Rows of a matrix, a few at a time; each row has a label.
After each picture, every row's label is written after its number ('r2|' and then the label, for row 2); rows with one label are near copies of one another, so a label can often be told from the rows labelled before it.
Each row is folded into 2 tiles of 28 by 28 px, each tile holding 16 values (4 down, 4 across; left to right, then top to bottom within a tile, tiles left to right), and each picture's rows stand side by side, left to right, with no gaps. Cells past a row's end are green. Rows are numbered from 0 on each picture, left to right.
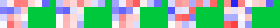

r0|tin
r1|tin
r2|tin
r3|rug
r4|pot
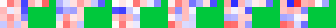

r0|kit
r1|tin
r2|tin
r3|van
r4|pot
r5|pot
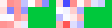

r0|van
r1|pot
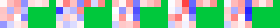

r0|kit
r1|rug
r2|kit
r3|kit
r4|kit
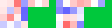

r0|kit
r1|tin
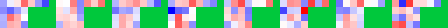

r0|tin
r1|kit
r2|tin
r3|tin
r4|kit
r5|rug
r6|tin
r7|pot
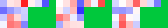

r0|tin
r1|kit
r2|tin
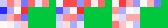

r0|rug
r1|rug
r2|van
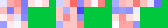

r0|kit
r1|kit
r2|tin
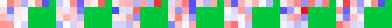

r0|van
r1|kit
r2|rug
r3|kit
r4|pot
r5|rug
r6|van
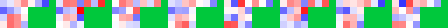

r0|tin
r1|rug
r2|rug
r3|tin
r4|pot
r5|rug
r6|tin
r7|pot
